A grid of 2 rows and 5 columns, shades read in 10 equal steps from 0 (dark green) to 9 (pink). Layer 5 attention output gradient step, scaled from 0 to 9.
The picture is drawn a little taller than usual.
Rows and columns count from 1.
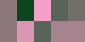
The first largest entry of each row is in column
3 2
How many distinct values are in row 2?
4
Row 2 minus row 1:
0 8 -6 3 2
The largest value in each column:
5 8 9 6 6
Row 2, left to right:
5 8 3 6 6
